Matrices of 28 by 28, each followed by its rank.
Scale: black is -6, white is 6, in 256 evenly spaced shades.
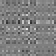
two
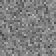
full rank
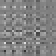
two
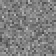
full rank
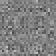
five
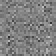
five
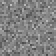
full rank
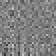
five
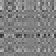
two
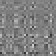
three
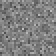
full rank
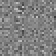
five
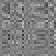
three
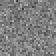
full rank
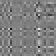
two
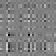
two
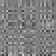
three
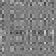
three
